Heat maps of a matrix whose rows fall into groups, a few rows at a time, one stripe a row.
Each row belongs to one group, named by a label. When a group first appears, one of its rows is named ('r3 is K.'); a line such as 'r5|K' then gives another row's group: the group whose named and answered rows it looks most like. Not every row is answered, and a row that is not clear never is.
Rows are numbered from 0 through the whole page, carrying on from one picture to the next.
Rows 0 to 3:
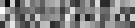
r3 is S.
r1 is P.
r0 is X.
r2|X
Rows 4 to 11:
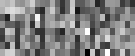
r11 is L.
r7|X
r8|S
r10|X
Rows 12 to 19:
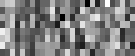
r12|L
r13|S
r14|L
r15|S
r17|P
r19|S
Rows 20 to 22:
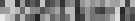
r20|S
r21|P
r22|P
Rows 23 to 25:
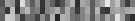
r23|S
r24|X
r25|S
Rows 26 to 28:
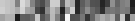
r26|P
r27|P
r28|L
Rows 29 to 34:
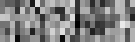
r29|X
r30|S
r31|P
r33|X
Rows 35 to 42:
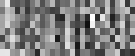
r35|L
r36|S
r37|L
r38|L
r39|X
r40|S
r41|X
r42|P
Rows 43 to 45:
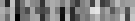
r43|X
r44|L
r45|L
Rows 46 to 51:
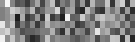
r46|L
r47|P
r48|S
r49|P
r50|L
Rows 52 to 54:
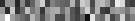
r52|S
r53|X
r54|L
